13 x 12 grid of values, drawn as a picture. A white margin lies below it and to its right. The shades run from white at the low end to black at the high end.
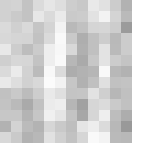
Stripes running up and down repeat 3 times from left to right. On average the colour sits 20% of the way up the scale. The top left is the calmest part. The grain runs up and down.
